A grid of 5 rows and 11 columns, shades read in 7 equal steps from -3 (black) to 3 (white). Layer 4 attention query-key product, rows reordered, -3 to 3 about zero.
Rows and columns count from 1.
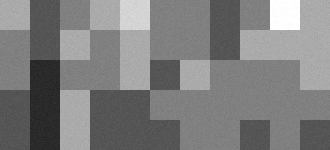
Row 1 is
1 -1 0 1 2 0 0 -1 0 3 1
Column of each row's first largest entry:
10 3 5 3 3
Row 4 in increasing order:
-2 -1 -1 -1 0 0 0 0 0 0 1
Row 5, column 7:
0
